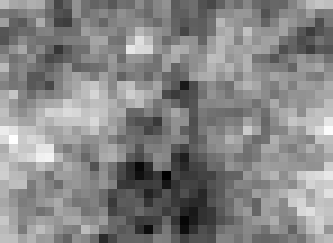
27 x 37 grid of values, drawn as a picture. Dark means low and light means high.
No row or column stands out. The values follow a bell shape. The bottom middle is the ninth with the lowest average. The texture is blotchy. No regular stripes run through it.
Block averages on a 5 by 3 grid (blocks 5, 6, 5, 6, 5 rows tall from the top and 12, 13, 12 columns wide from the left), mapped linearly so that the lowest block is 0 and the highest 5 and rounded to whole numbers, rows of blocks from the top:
223
333
524
404
303
